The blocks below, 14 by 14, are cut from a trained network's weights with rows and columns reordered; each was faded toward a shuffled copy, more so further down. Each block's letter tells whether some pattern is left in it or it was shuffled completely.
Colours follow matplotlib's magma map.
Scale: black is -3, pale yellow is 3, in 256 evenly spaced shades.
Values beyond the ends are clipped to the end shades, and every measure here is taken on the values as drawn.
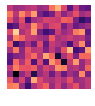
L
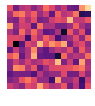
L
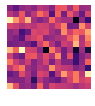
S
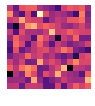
L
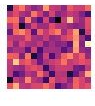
L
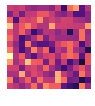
L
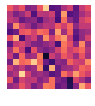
L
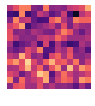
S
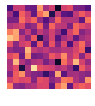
L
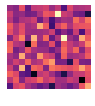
L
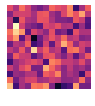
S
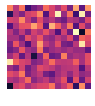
S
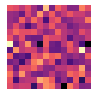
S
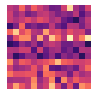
S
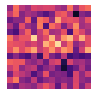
S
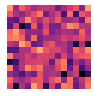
L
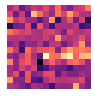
S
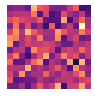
L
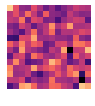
L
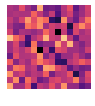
L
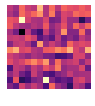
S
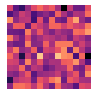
L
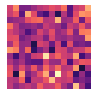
S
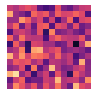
L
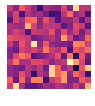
L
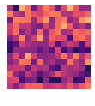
S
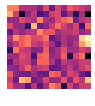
S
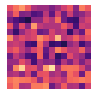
S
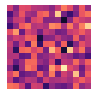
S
